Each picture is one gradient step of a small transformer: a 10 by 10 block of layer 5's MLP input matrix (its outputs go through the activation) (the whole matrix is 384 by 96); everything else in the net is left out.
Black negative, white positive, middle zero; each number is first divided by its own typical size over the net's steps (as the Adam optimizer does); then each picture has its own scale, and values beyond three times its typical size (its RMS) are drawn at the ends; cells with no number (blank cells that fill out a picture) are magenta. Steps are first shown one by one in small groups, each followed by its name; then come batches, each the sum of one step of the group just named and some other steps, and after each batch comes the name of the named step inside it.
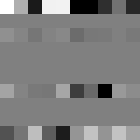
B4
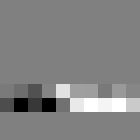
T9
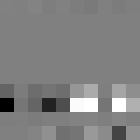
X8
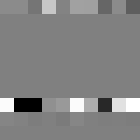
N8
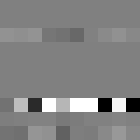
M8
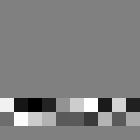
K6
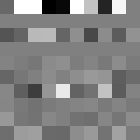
K6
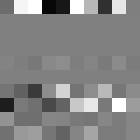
X8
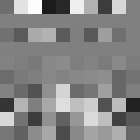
M8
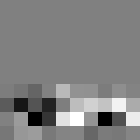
T9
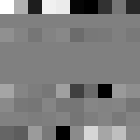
B4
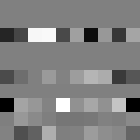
K6
